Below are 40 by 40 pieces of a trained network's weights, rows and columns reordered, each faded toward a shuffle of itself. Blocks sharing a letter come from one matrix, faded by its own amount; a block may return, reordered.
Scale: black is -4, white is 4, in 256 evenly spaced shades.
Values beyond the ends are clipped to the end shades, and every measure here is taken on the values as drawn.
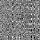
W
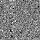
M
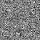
M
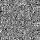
M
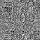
W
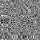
W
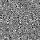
M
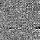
W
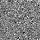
M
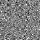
M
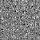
M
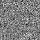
M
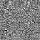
W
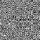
W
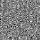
M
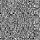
W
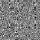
W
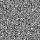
M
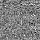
M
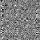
W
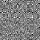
W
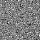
M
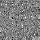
M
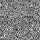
M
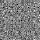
W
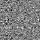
M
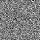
M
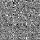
M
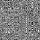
W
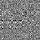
W
